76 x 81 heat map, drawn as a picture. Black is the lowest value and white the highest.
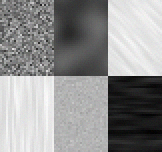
The table splits into 2 rows of 3 panels. Panel 1,1: middling, fine-grained, strong in contrast. Panel 1,2: low, smooth. Panel 1,3: very high, slanting down to the right, faint in contrast. Panel 2,1: very high, streaked downward, faint in contrast. Panel 2,2: high, fine-grained, faint in contrast. Panel 2,3: very low, streaked across, faint in contrast.
